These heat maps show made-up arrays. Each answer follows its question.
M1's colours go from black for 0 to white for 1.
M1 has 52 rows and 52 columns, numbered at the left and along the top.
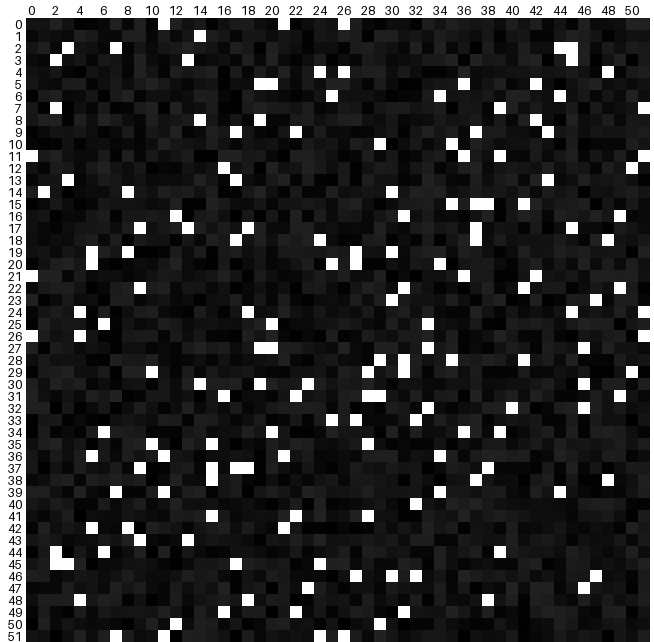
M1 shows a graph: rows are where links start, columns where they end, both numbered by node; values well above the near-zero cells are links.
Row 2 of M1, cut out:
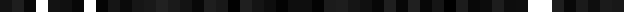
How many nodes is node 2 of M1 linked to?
4
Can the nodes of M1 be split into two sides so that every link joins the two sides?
no
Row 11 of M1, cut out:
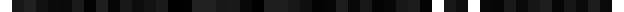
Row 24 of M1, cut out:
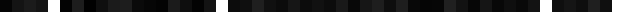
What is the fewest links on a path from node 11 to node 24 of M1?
2
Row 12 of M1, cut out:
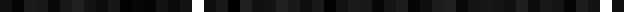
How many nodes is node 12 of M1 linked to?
2
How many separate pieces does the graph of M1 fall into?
1
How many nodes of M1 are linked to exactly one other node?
2
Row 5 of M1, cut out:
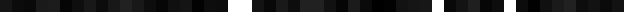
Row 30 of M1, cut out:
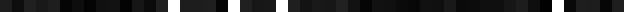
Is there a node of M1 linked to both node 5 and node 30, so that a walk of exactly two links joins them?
yes
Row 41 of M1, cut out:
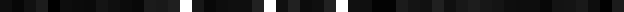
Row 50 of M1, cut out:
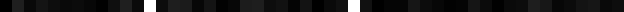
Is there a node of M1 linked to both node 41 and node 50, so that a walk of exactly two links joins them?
no
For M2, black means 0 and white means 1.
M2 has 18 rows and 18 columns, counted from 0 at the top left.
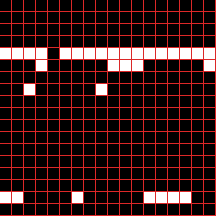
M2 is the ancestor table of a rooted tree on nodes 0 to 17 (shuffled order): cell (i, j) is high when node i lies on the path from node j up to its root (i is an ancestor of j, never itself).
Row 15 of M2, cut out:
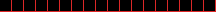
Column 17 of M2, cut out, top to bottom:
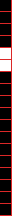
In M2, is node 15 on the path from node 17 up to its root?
no
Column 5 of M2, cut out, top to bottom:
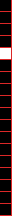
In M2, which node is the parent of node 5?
4
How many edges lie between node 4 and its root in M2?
0
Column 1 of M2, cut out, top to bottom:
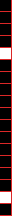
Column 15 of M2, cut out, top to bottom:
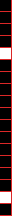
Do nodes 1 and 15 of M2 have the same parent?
yes
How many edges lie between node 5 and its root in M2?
1
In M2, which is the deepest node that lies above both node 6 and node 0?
16
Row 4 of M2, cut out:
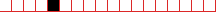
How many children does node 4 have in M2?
3
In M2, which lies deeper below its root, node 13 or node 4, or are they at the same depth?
node 13
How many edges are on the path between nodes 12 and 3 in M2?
4
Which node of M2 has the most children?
16
